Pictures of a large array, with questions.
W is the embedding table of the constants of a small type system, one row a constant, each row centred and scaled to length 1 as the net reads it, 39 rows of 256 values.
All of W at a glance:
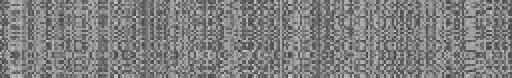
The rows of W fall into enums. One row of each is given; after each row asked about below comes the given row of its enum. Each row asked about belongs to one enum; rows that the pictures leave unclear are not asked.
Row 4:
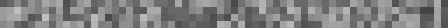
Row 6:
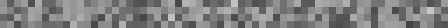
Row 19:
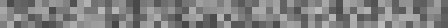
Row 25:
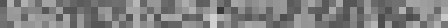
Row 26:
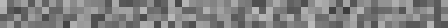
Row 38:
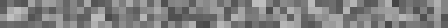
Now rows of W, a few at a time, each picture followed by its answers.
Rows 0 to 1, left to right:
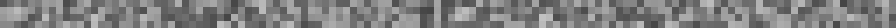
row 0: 4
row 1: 38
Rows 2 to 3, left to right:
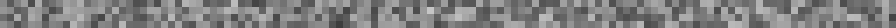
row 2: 6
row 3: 38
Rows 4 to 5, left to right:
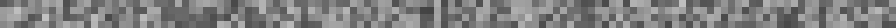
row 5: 6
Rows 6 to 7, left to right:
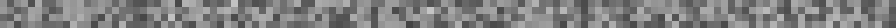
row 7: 19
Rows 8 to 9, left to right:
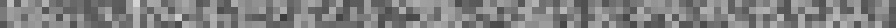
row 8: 25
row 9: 19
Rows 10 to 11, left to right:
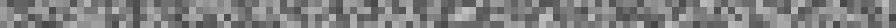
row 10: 19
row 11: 38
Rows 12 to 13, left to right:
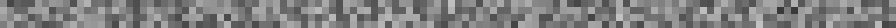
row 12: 19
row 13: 26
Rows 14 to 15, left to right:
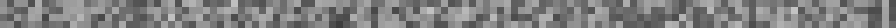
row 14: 6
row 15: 4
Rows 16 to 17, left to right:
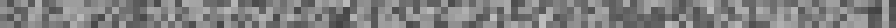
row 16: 6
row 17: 4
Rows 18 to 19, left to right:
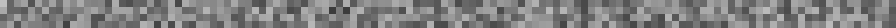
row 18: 26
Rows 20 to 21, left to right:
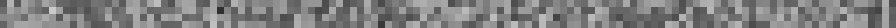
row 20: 25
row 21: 4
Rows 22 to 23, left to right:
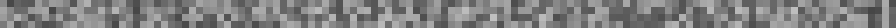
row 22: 19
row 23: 4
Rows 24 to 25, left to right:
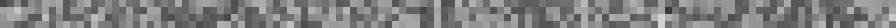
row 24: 4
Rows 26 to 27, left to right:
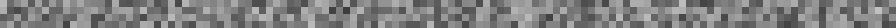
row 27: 6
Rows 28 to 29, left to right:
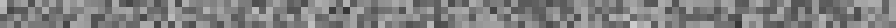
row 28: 26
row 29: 25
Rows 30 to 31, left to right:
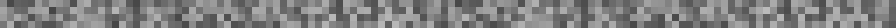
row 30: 19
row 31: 19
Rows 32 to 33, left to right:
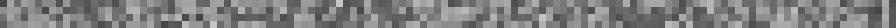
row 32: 25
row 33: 4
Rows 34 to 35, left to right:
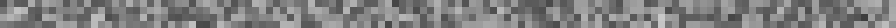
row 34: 38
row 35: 25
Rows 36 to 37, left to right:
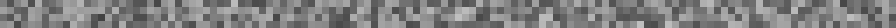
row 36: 6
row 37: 38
